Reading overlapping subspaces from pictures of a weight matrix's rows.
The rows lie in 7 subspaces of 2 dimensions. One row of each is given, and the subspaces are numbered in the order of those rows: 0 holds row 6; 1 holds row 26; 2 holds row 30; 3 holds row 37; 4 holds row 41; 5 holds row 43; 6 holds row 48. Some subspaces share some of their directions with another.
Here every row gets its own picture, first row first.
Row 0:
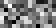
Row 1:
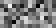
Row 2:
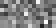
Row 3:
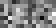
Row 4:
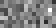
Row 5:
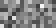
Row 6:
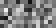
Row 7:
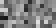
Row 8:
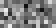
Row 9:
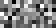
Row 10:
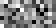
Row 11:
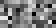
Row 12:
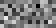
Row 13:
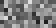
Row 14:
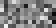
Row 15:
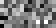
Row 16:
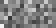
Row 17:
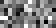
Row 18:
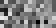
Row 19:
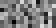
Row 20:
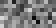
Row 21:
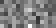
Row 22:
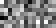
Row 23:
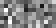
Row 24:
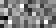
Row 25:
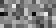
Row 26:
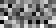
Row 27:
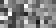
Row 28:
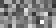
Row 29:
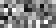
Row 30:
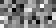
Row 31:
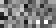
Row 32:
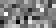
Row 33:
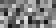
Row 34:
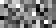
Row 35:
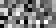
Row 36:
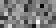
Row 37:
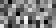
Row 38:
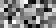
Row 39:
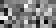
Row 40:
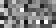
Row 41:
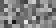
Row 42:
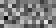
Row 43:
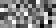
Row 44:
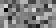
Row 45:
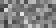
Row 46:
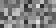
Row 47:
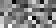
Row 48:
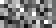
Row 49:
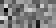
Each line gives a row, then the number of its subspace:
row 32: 3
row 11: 0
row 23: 4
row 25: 5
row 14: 0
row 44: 4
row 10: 6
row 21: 5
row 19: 5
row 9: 6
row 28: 5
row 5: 6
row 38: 4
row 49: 4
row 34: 6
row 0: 1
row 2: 5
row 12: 1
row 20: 2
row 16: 6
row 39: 2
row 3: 0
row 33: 3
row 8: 2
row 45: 4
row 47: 2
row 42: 1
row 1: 1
